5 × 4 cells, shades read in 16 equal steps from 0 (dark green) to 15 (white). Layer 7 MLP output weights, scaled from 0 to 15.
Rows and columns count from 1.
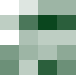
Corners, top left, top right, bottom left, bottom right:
15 9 6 6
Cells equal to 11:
4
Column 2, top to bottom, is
13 4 10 9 11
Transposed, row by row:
15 11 15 7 6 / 13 4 10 9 11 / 9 0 11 10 2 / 9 2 11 8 6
